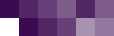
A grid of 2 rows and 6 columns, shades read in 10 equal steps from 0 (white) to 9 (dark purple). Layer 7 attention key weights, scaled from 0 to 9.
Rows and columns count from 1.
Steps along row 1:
down down down up down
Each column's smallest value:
0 8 7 6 4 5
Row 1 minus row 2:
9 -1 -1 -1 4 1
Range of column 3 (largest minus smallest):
1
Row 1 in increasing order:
6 6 7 8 8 9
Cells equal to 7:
2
